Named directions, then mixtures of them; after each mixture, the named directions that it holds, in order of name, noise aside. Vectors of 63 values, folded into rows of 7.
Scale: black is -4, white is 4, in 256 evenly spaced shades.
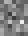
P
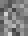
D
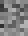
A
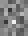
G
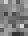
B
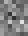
P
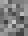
B, G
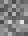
D, P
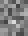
G, P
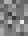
P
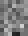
B, D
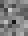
A, G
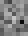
G, P
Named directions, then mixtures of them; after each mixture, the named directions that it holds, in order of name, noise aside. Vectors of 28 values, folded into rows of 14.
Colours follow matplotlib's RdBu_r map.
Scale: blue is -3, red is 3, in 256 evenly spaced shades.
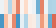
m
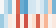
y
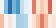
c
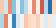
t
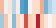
t, y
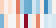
c, t, y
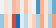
m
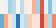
c, m, t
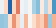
m, t, y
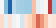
c, y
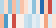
t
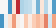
m, y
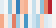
c, t, y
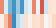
c, t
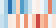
c, y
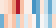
c, m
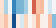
c, m, t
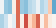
y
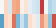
m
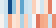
c, t, y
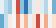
y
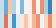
t
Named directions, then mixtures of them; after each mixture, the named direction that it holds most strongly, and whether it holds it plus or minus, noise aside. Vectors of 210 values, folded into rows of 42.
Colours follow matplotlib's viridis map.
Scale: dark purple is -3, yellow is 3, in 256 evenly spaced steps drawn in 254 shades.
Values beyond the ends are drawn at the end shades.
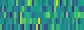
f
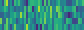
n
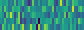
f, minus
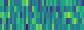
n, minus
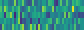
f, minus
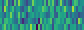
f, minus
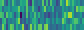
n, minus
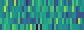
f, minus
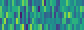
n, minus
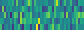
f, plus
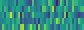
f, minus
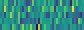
f, minus
